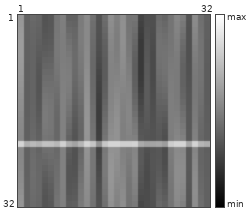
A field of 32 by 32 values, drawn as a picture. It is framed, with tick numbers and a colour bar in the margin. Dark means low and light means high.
Grain: streaks running down. Ninth with the highest average: bottom middle. Odd lines: row 22. Slope: none.
